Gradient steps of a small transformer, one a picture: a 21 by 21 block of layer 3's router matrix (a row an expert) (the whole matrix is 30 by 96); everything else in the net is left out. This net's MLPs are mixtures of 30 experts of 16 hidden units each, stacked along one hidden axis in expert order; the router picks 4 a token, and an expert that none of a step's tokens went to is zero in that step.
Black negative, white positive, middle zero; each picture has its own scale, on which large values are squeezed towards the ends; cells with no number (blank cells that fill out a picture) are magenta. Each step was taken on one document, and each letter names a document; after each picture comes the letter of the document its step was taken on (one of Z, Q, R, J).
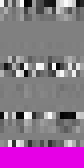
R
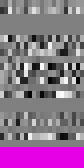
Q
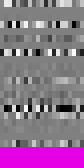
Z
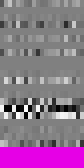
Z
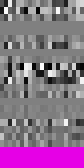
Q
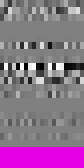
Q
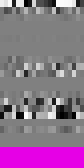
R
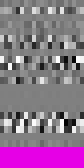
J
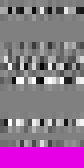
J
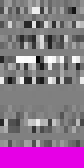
J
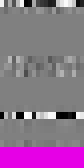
R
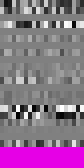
Z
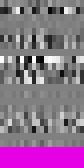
J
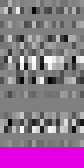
J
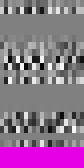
J
